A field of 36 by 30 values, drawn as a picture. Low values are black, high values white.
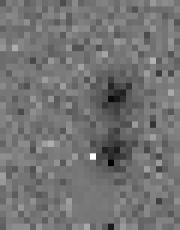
Odd patch: calmer, in the bottom middle. Slope: none. Seam: none. Ninth with the lowest average: centre. Dips: two.
